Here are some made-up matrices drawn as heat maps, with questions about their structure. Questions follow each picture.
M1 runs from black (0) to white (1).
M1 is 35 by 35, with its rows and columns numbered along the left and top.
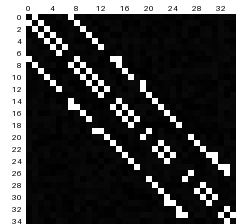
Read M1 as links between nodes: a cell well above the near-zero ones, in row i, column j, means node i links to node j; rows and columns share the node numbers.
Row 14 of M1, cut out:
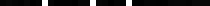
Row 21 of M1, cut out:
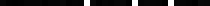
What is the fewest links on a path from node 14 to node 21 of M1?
1
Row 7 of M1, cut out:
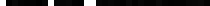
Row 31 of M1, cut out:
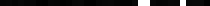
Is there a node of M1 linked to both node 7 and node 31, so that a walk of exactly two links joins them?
no
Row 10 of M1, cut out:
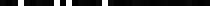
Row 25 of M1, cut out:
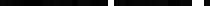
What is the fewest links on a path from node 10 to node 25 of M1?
3
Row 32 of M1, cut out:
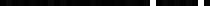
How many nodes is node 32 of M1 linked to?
2
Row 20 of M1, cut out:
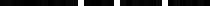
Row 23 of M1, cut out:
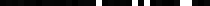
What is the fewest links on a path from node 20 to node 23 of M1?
6
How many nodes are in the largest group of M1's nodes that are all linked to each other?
3
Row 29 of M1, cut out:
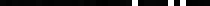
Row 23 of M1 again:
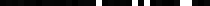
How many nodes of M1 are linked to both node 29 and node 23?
2
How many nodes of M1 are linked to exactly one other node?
2
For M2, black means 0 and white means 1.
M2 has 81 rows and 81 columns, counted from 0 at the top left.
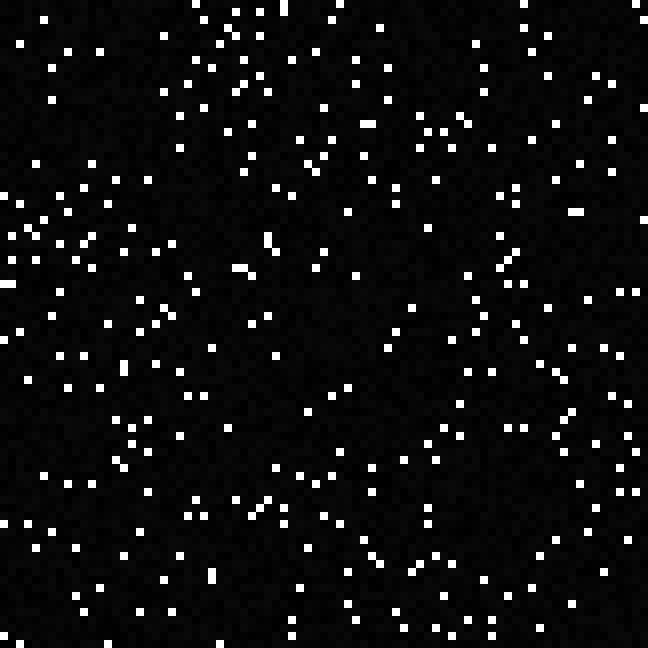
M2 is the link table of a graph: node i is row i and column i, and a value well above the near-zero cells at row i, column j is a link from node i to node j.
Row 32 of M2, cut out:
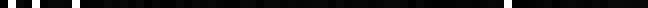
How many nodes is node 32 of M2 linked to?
4
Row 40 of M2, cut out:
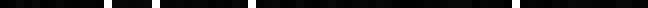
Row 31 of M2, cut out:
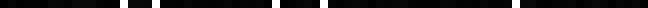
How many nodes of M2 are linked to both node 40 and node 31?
2
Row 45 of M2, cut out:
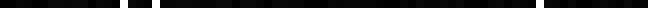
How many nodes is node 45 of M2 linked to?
3
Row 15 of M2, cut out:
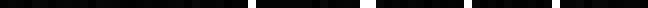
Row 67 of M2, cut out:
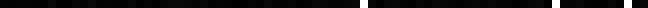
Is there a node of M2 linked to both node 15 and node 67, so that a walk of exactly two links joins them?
yes
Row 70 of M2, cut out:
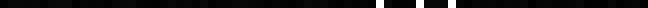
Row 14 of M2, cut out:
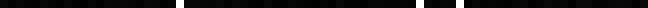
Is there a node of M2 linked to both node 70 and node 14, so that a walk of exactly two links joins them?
yes
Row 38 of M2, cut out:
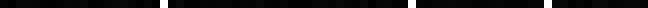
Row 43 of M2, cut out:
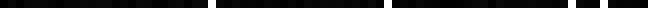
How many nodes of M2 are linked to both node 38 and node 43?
0
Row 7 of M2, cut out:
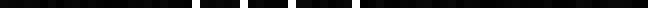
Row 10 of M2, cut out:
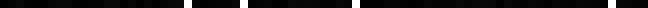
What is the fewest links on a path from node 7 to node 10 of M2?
2
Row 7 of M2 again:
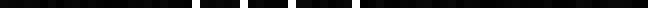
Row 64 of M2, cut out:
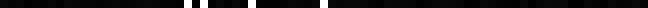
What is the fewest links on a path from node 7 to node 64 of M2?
4
